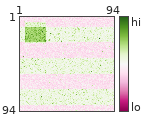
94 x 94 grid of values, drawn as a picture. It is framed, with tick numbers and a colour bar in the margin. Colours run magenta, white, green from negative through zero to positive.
Odd patch: higher, in the top left. Slope: none. Stripes: horizontal, repeating 3 times. Ninth with the highest average: top left.
